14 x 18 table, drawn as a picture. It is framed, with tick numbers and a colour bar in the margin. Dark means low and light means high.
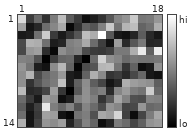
Concentric rings centre on the bottom right. The halves do not mirror each other. There is no seam. No overall slope runs across the table. On average the colour sits 40% of the way up the scale.
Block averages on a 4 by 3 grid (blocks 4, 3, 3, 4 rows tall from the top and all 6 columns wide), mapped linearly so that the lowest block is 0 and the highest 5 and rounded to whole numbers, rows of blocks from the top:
3 2 3
2 2 5
4 0 3
2 2 4
